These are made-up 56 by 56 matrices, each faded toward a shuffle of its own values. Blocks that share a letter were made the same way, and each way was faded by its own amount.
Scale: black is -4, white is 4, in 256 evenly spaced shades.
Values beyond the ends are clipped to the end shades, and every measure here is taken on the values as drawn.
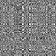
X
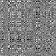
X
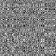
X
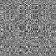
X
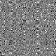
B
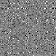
B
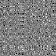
B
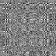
X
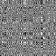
X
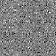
B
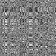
X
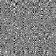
B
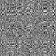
X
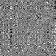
B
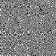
B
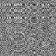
X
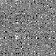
B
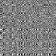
X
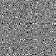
B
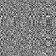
X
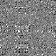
B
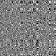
X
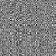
X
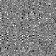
B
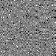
B
